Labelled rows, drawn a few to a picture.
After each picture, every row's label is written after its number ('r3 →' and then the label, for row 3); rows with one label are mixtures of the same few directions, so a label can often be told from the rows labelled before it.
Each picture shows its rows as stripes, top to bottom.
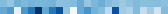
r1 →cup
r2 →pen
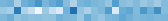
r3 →pen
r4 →pen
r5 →cup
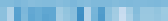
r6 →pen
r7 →cup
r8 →cup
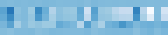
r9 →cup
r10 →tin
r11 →tin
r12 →cup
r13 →tin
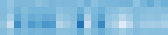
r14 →tin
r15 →cup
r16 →cup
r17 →cup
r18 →cup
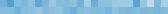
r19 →tin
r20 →pen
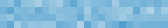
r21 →pen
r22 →tin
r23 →cup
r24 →cup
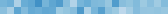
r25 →pen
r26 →cup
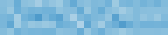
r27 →pen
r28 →cup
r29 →pen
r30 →cup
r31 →cup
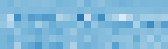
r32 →cup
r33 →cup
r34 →cup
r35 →tin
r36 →pen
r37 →tin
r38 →pen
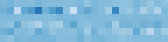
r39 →tin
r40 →pen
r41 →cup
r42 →pen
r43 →tin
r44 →cup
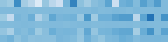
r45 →pen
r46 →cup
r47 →tin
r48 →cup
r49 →tin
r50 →cup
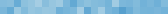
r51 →pen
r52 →cup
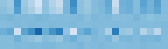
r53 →pen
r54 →pen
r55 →tin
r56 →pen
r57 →pen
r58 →pen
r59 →cup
